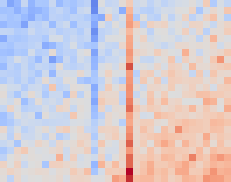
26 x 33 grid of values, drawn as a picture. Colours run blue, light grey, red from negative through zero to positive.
Slope: up to the bottom right. Odd lines: columns 14 and 19. Average level on the scale: 50%.
